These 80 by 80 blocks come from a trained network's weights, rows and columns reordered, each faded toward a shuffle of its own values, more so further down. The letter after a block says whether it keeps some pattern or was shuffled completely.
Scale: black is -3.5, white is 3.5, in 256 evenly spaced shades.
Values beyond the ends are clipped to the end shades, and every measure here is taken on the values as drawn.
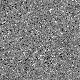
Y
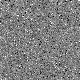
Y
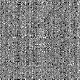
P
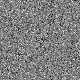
Y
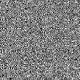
P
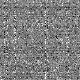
P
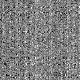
P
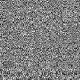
P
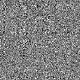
P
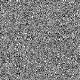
P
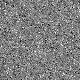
Y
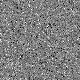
Y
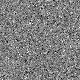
Y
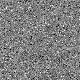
Y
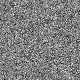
Y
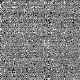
P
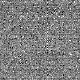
P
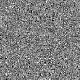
P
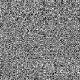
P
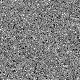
Y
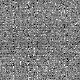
P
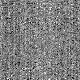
P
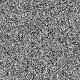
Y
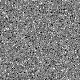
Y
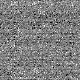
P
